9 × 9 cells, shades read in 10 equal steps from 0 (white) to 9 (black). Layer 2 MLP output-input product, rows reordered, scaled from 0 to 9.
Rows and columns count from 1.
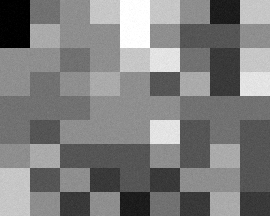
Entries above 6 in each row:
2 1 1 1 0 0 0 2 4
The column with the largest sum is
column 8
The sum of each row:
36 40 34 37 42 41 44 46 47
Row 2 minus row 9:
7 -1 -3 0 -8 -1 -1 3 -3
